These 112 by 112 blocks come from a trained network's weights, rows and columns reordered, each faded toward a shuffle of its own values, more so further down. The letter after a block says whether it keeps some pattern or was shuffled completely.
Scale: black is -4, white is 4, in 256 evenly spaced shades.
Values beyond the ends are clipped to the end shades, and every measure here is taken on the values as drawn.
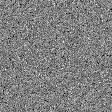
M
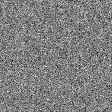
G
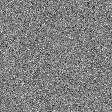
M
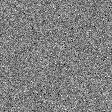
M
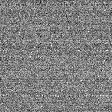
G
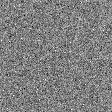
M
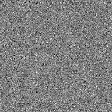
G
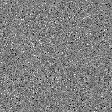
G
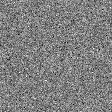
M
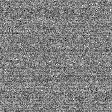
G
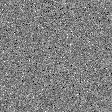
M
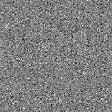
G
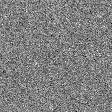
M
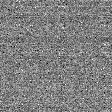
G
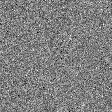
M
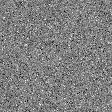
M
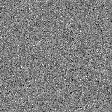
G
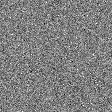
M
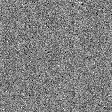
G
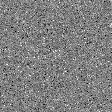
G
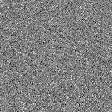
G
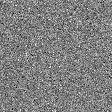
M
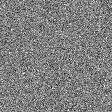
M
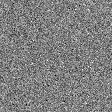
M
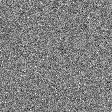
M
